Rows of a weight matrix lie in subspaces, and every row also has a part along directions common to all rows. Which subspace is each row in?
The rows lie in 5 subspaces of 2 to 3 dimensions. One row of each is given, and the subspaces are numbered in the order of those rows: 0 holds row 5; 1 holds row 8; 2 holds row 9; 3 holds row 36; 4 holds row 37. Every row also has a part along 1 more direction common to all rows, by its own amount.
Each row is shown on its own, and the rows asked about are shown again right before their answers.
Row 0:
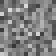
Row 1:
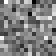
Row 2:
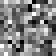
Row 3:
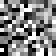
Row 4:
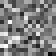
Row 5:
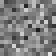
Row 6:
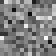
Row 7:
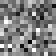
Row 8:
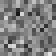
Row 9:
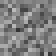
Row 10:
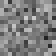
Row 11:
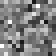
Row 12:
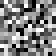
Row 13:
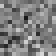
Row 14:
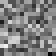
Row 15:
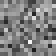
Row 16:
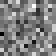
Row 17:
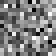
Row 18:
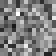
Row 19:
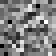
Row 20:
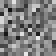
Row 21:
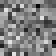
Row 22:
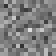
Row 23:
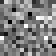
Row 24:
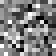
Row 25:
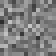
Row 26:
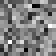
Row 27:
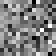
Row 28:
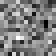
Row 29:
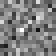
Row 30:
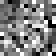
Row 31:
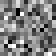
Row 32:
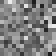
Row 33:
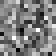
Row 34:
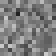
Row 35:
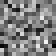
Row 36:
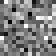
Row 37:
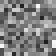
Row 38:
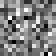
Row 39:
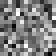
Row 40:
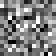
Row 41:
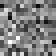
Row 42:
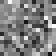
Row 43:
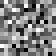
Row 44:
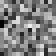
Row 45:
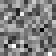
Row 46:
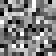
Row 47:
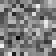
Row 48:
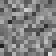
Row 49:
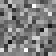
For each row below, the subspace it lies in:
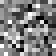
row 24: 3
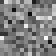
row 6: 3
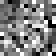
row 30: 0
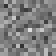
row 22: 2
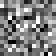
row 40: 4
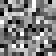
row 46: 2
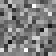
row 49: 3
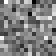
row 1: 3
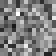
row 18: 1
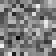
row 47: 4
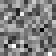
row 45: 1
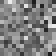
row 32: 0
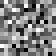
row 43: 0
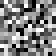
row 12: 0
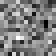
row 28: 4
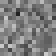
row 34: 1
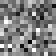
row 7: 1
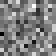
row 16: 0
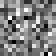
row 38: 4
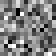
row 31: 1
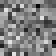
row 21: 4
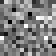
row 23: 3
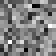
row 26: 3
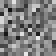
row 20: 2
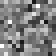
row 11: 3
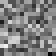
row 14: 2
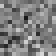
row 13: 2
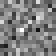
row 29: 0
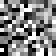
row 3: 2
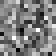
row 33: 0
